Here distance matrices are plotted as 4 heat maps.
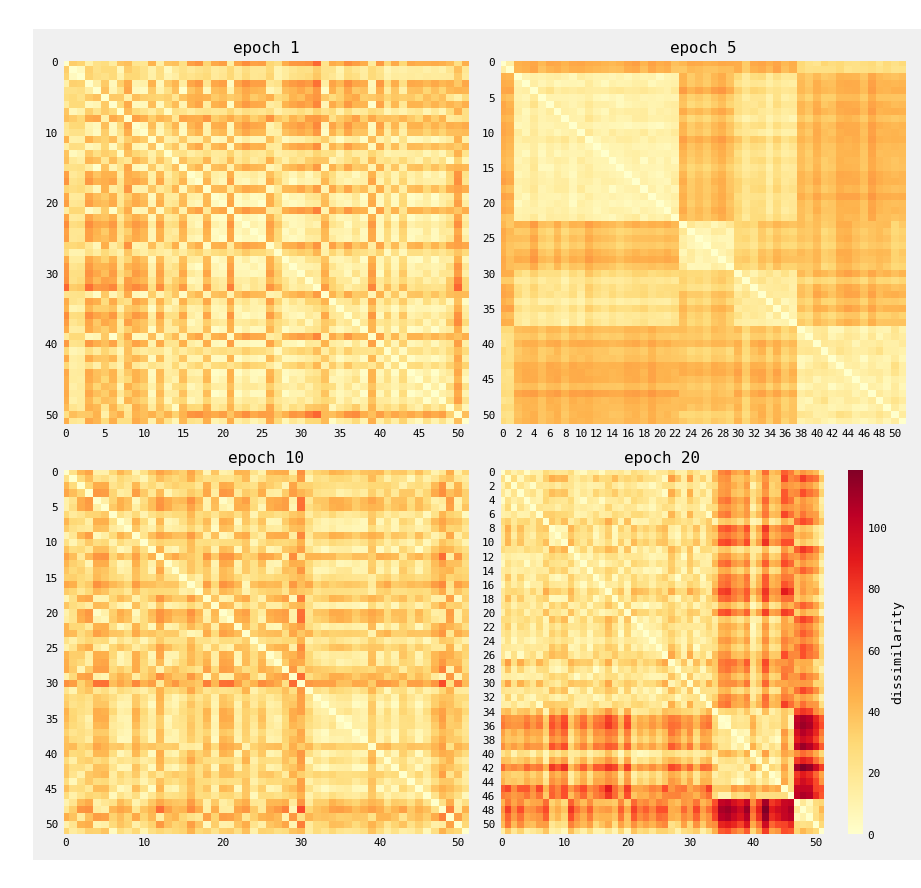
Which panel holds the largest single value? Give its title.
epoch 20
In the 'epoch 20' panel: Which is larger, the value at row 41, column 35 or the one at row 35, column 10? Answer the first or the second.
the second
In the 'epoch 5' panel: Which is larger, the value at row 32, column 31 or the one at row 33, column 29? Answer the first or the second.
the second
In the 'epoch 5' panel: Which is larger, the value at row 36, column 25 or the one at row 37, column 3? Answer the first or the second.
the first
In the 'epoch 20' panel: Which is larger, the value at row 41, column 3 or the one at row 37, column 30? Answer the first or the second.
the second
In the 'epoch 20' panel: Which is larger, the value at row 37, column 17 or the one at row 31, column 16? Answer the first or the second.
the first
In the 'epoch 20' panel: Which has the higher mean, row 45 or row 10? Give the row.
45
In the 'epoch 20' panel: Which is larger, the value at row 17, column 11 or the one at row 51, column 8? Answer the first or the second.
the first
